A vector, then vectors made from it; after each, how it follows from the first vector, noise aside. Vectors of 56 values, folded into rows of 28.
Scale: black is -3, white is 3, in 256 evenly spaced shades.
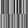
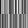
negated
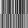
sign-scrambled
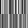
negated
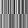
sign-scrambled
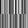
negated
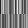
negated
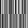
negated
